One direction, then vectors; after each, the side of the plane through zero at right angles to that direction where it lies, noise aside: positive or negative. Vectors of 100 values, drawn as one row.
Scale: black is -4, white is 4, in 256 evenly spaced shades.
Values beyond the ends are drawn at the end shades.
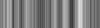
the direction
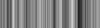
negative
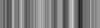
negative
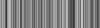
positive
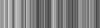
positive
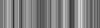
positive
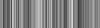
negative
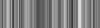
positive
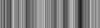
negative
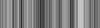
positive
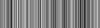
negative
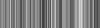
positive
